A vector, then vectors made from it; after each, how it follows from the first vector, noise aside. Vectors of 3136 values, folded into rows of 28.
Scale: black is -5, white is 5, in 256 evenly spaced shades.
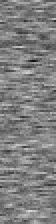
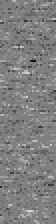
partly zeroed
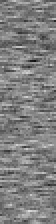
copied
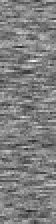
negated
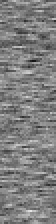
copied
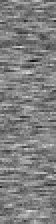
copied
